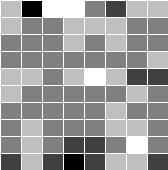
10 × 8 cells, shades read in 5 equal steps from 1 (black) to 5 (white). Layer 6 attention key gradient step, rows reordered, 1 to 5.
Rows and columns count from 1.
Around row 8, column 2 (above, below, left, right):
3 4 3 3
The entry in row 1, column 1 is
4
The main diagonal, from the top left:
4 3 3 3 5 3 3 3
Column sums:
33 32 31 32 31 35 35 30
